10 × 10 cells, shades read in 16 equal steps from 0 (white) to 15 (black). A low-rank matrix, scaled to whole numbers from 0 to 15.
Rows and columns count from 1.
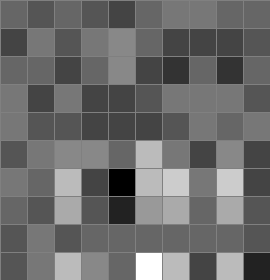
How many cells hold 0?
1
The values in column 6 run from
0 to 11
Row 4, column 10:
10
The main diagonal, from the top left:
9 8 11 11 11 4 3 9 9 13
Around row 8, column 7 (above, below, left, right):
3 9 6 9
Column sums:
92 91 78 93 102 73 78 92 77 101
